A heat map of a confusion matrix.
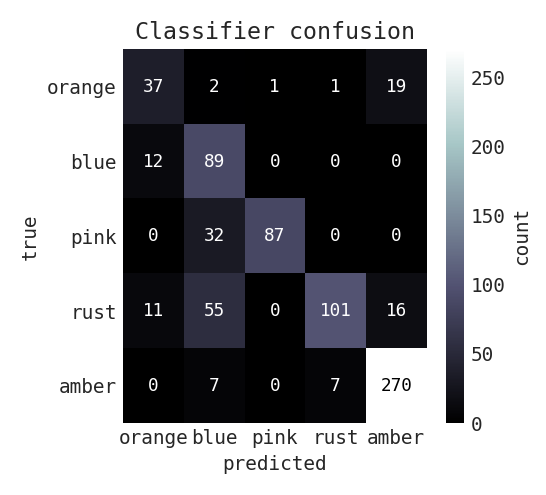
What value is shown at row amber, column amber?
270
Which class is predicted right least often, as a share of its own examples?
rust
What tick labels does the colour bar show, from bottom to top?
0, 50, 100, 150, 200, 250
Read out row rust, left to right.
11 55 0 101 16
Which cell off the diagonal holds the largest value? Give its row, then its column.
rust, blue
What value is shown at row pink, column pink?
87
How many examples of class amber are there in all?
284
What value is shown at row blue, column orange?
12
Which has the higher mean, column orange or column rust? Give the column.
rust
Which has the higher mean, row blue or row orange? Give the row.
blue
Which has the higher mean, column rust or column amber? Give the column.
amber
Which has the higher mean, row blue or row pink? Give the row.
pink
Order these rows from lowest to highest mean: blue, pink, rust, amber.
blue, pink, rust, amber
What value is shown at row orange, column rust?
1
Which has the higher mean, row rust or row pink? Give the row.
rust
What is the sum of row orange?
60
